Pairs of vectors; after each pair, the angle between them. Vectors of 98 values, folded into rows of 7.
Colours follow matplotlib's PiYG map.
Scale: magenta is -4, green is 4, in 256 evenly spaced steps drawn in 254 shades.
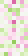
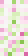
partly opposed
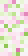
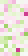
nearly parallel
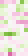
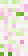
partly opposed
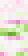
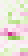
nearly opposite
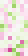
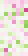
orthogonal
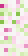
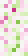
orthogonal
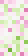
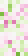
partly opposed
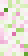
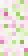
partly aligned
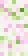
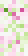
nearly opposite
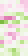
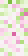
orthogonal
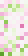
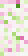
partly aligned
